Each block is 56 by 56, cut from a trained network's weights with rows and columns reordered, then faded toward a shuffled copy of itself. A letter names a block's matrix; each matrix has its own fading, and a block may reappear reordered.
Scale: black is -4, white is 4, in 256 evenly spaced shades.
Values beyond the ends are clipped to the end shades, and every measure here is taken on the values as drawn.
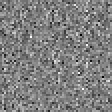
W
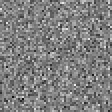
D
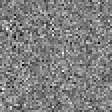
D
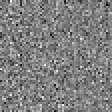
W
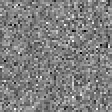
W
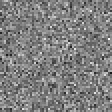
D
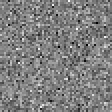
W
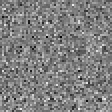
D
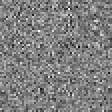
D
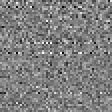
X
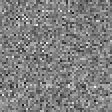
D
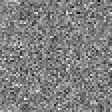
D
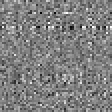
X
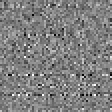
X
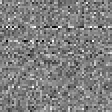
X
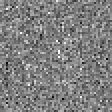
W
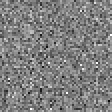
W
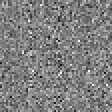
W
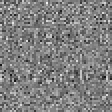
D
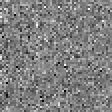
W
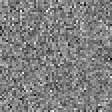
D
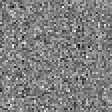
D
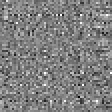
X
